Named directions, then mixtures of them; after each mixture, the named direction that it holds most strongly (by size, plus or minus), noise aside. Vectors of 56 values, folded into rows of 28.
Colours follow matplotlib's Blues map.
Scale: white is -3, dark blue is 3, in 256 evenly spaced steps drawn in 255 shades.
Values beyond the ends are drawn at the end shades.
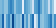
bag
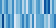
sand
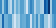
sand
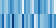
bag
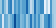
sand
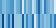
bag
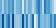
bag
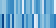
bag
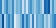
sand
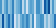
sand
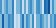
sand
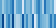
bag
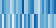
bag
